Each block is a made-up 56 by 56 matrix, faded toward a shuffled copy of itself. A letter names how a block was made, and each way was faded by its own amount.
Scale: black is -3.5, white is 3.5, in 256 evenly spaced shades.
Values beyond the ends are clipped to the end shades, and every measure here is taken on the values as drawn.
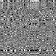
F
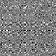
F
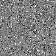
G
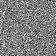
G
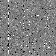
G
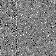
G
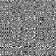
F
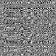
F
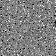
G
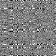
F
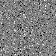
G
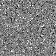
G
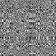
F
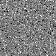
G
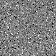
G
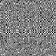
F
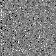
G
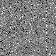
G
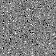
G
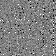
G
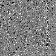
G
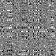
F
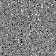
G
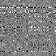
F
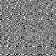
F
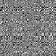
F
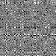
F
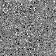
G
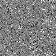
G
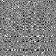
F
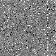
G
